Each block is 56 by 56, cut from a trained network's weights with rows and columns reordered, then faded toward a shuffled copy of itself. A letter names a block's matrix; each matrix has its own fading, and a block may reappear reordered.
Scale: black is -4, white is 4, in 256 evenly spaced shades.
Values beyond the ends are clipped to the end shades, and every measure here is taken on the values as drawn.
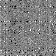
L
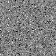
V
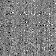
L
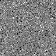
V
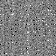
L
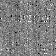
L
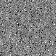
V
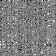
L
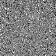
V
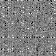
L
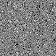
V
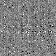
L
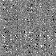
L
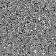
V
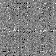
L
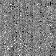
L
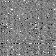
L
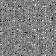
L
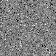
V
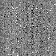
L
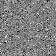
V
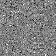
V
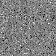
V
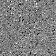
V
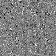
V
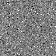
V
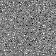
V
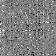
L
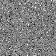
V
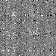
L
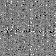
L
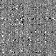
L
